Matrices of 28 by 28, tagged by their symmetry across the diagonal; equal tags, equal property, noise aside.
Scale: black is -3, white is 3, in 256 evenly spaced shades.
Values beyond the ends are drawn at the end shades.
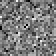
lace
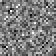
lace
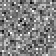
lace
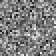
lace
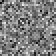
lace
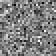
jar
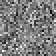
jar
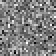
jar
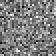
jar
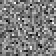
jar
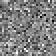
jar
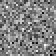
lace
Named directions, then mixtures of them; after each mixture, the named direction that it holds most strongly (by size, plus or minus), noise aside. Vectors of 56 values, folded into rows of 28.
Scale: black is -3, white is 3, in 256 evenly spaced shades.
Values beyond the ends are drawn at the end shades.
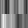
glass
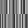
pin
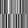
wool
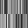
wool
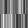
glass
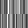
pin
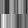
glass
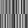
pin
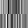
wool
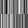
pin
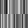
pin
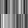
glass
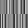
pin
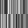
wool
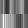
glass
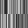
wool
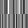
pin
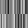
pin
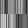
glass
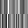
wool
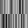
wool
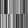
wool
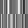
pin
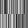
wool
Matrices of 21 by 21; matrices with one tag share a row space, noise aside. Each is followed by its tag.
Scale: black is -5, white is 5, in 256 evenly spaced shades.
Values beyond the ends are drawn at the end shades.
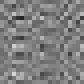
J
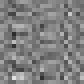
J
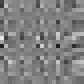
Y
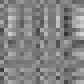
Y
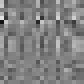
Y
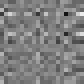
Y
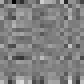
J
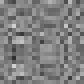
J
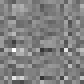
J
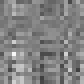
J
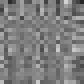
Y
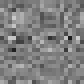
J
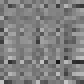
Y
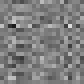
J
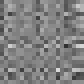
Y
